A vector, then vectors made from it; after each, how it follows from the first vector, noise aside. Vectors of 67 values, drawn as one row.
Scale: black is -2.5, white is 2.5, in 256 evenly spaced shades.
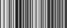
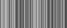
shrunk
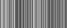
shrunk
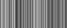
shrunk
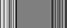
partly zeroed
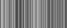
shrunk
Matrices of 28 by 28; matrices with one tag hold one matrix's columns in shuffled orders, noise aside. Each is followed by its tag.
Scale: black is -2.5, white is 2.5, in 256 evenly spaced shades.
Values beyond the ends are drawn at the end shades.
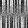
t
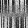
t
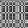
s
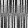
t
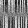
t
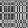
s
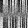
t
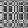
s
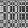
s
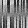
t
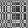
s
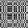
s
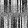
t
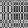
s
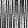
t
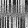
t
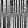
t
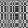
s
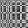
s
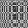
s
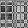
s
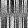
t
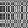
s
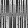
t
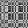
s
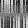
t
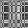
s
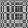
s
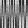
t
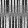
t
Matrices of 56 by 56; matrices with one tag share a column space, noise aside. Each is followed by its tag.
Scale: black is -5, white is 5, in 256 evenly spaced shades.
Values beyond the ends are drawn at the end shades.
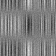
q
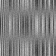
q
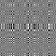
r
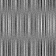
q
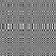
r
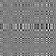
r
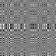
r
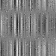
q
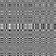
r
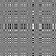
r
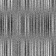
q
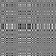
r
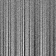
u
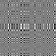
r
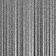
u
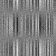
q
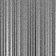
u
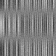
q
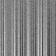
u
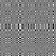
r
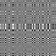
r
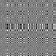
r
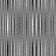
q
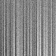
u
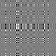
r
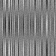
q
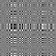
r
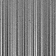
u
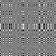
r
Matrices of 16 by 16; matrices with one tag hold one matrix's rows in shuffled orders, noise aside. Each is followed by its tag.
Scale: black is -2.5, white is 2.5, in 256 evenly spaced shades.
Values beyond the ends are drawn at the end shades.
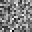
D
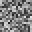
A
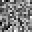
D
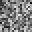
D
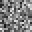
D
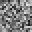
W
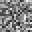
W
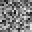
W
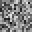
D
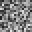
D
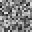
A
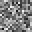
A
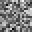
W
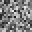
D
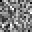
D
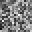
D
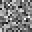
A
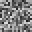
A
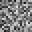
D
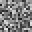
A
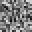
W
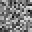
W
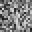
D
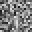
D
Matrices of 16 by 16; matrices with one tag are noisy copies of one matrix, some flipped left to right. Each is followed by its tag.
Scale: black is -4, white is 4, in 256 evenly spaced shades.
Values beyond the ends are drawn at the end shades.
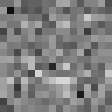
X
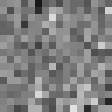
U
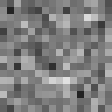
X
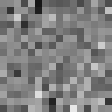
U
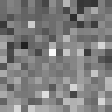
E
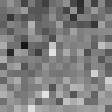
E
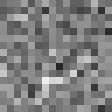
X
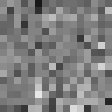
U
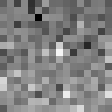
E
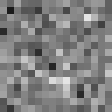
X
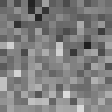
E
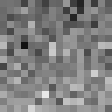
E
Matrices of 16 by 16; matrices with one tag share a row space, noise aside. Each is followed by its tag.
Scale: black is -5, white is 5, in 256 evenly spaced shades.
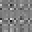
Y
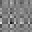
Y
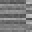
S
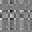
Y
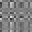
Y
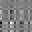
Y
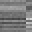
S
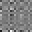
Y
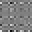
Y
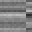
S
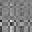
Y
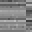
S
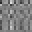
Y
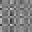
Y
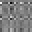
Y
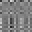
Y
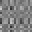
Y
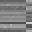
S
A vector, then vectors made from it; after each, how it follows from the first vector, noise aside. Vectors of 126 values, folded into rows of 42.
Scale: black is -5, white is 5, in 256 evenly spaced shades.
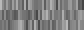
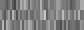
wrapped around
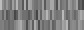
copied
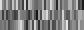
scaled up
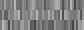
wrapped around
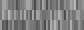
wrapped around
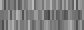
wrapped around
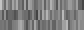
copied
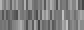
copied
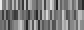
scaled up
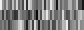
scaled up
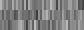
copied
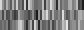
scaled up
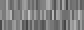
wrapped around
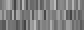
wrapped around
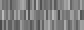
wrapped around
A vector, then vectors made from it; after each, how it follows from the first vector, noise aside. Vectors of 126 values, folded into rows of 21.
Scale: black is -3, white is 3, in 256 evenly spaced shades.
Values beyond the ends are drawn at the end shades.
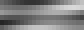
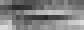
wrapped around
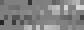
partly zeroed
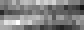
reversed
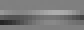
partly zeroed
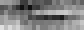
wrapped around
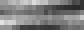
negated
